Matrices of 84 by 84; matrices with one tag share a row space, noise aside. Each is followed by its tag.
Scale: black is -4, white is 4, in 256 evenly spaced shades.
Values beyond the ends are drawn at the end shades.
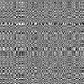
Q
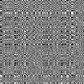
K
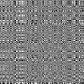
Q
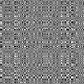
K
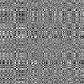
Q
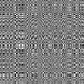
Q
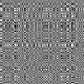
K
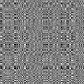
K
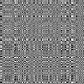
K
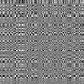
Q
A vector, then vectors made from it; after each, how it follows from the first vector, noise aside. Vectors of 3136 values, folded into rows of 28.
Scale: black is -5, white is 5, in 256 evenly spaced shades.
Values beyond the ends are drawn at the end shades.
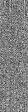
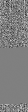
partly zeroed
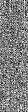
scaled up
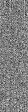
copied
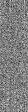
copied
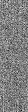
reversed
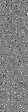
partly zeroed
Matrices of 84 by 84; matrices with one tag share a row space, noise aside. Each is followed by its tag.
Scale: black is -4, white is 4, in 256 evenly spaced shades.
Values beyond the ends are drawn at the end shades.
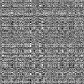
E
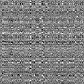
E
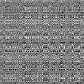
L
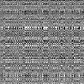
L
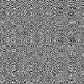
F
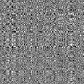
F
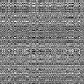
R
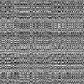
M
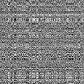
R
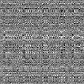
L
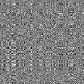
F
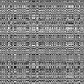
R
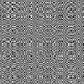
F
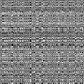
E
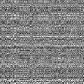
M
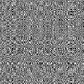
F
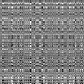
E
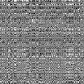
R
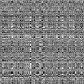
E
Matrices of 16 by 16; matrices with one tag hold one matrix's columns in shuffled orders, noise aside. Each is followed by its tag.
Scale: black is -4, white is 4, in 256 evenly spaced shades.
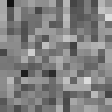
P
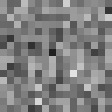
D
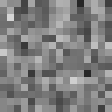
P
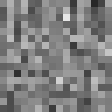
P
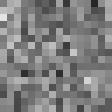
P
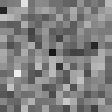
D
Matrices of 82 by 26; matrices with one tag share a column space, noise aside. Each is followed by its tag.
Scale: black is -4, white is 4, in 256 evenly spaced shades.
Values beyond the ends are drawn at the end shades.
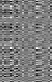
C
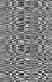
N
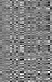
N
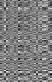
N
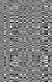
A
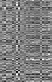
N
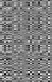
N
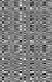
N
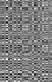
N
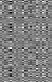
C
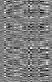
C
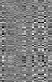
A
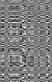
A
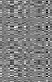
C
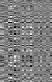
A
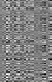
N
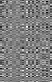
C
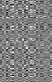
C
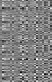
N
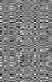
A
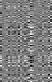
A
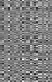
N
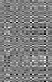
A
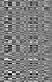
N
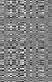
C
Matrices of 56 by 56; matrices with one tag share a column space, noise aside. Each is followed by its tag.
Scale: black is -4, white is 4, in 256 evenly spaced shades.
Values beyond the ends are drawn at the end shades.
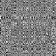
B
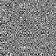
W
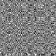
W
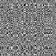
W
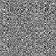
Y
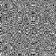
W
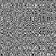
W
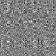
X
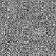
B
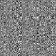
B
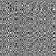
Y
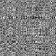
B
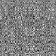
B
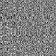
B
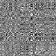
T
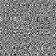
W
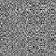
Y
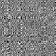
B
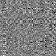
X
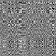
X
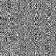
T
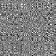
T
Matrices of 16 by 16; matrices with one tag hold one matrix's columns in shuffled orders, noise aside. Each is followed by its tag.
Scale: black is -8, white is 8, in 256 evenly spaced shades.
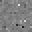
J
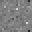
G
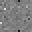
G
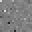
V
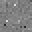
J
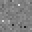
J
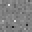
J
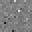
V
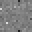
G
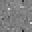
G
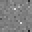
G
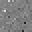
V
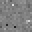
J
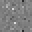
G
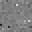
J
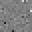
V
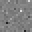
V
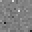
V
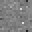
G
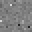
J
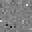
J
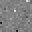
V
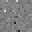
V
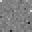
V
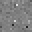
J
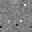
J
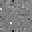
G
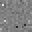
J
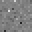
V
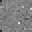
G
